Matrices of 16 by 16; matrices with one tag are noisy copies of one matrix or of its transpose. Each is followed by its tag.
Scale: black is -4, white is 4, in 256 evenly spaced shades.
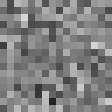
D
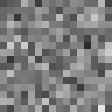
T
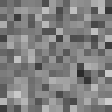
T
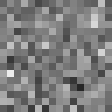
T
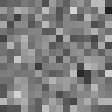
T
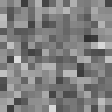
D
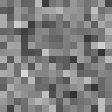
D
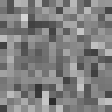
D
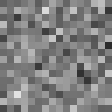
T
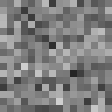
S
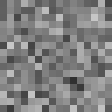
T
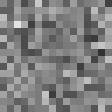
D
